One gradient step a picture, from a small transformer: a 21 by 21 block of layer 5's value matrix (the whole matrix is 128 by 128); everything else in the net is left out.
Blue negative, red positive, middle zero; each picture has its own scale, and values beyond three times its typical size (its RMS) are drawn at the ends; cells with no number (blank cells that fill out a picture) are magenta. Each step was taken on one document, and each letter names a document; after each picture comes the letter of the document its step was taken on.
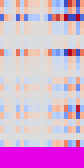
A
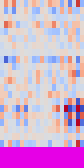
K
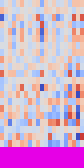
K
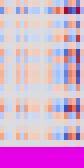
A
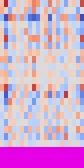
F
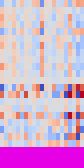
K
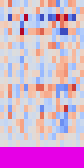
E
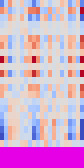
F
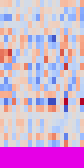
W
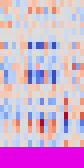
W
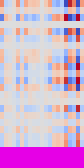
A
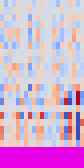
K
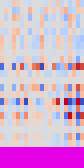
K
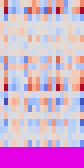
F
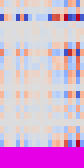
A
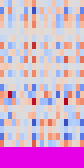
W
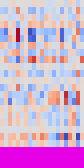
K
